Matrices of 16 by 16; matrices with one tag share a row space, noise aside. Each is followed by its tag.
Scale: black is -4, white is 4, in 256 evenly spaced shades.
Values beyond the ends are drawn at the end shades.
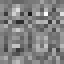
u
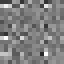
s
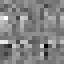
s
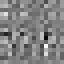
s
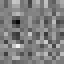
u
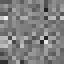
s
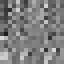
s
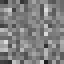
s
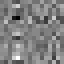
u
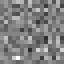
u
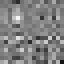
u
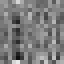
u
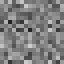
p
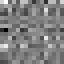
s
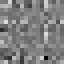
s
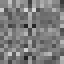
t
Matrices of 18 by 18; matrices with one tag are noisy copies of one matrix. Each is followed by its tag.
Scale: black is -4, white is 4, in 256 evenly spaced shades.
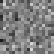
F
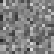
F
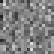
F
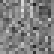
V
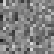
F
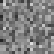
F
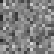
F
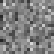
F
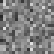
F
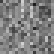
V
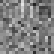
V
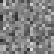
F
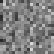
F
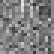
V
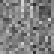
V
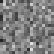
F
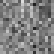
V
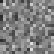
F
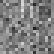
V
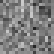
V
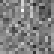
V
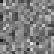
F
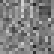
V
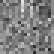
V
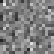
F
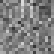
V
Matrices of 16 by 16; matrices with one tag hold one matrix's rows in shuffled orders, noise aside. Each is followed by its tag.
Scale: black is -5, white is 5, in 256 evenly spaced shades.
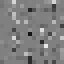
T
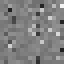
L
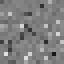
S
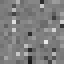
T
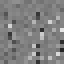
L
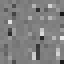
L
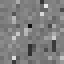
T
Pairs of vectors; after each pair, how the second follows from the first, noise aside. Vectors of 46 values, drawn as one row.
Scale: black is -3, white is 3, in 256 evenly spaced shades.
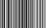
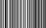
negated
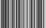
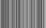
shrunk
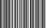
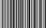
negated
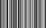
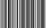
negated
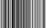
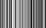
negated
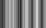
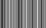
partly zeroed
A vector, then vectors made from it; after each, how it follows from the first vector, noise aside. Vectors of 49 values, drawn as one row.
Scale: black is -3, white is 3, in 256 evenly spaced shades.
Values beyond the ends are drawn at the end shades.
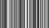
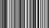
copied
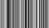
negated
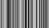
negated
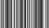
wrapped around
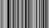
negated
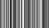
reversed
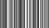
copied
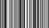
copied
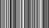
reversed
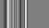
partly zeroed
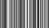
copied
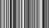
reversed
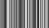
copied
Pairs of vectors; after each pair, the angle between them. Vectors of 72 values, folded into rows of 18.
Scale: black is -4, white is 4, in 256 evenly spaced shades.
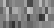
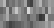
nearly parallel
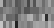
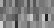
nearly parallel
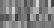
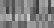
nearly opposite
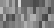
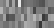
nearly parallel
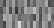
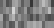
orthogonal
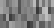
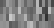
nearly opposite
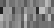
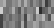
nearly opposite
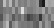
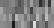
orthogonal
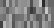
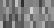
partly opposed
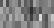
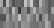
partly opposed
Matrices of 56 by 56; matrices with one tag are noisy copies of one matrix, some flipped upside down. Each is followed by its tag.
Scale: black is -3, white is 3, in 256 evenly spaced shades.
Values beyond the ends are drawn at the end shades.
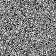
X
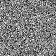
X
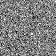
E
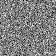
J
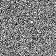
E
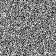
J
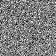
E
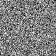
X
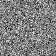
X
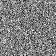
J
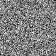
X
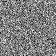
J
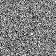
E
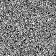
X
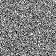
E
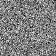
X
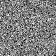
X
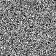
X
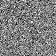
E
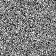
X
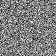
E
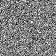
E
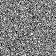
E
